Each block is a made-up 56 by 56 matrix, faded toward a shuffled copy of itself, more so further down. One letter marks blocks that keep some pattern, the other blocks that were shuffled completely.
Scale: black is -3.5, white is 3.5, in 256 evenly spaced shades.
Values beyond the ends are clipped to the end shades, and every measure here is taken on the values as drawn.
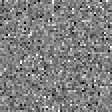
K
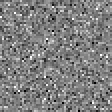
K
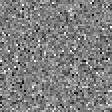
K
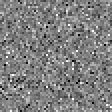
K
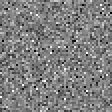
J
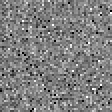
J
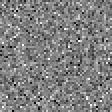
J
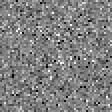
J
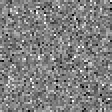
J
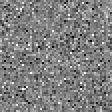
J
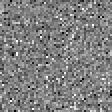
K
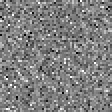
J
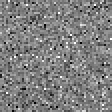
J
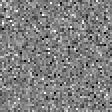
K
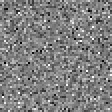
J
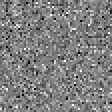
J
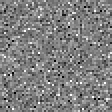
K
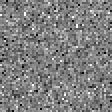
K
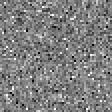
K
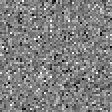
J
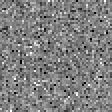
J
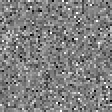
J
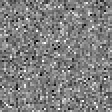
J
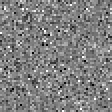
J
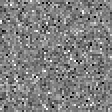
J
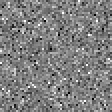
K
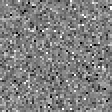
K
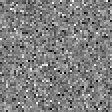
J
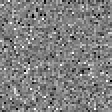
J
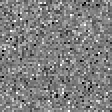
K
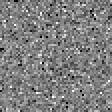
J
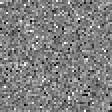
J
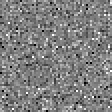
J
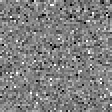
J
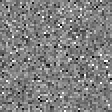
J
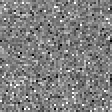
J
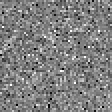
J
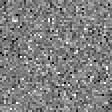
K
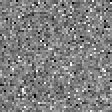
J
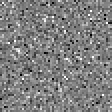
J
